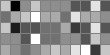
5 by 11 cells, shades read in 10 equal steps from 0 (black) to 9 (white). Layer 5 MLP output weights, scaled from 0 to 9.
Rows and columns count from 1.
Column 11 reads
3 5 3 5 7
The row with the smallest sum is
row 3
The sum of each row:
51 67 44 55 65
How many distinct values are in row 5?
7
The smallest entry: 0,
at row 1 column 2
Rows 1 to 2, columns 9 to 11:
3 8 3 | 6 6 5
